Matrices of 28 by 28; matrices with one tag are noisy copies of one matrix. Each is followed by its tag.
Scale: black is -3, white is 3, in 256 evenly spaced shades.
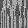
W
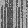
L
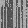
L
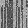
L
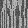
W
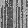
L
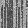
L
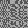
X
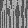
W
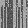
L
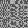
X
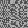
X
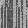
L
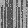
L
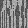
W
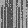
L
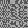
X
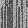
L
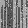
L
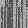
L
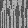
W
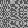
X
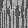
W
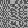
X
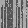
L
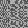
X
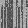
L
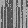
L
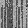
L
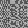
X
